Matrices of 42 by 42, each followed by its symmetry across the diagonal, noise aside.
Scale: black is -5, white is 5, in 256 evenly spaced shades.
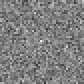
neither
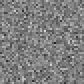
neither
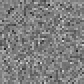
symmetric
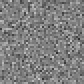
antisymmetric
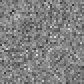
symmetric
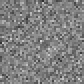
symmetric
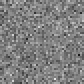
antisymmetric
